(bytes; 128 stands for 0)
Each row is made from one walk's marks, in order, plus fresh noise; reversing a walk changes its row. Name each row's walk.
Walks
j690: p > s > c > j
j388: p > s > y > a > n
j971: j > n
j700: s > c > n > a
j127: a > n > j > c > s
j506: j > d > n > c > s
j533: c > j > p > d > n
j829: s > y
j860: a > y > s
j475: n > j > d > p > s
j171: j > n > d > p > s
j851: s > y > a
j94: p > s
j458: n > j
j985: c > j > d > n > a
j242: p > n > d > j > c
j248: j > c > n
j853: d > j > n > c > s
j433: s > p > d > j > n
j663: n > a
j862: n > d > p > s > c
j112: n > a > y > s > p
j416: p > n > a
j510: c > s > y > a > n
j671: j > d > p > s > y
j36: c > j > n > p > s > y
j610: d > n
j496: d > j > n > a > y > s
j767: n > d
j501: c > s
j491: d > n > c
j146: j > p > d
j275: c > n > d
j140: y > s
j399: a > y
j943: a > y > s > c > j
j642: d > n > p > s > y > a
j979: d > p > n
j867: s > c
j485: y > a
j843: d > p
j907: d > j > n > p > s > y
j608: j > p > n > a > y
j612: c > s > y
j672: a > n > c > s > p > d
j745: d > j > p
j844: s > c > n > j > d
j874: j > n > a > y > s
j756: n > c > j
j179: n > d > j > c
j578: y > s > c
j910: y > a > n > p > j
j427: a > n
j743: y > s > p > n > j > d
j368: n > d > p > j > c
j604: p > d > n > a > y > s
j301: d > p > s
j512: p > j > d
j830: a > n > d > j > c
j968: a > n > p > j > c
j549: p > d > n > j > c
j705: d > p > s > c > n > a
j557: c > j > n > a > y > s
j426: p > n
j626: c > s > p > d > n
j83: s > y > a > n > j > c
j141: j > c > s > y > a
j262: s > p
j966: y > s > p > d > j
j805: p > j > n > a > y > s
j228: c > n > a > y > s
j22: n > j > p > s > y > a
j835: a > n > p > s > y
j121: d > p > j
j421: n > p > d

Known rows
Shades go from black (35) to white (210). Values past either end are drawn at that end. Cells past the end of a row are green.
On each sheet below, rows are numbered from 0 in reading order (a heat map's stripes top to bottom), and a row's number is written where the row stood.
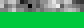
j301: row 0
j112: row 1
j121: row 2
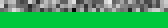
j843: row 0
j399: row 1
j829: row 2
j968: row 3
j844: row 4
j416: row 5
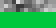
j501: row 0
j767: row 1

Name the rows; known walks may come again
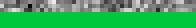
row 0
j549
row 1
j427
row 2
j608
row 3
j705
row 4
j416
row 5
j844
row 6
j642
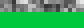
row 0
j228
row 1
j626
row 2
j968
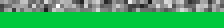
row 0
j830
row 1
j700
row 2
j671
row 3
j301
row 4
j501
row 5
j910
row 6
j843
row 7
j248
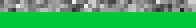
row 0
j874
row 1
j862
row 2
j612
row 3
j506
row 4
j475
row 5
j510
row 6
j127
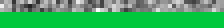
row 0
j985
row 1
j399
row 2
j756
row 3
j426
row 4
j141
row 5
j767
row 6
j907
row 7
j368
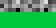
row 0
j83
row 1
j829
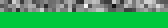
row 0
j743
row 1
j690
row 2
j433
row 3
j121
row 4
j860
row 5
j496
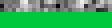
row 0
j663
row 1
j275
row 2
j112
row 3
j943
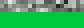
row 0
j610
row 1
j979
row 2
j485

